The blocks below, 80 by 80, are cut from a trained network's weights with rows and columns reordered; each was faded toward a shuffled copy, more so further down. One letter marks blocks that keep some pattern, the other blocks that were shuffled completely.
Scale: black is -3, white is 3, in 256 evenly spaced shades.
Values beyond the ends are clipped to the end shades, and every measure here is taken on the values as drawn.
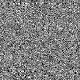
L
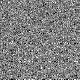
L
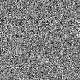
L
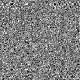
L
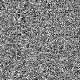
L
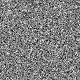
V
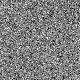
V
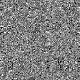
L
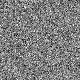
V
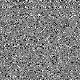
L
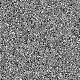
V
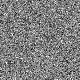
V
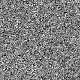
V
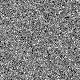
V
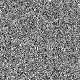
L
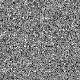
L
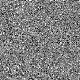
L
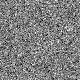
V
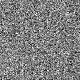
L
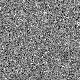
V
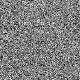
L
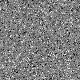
V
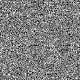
L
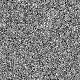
V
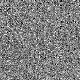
L
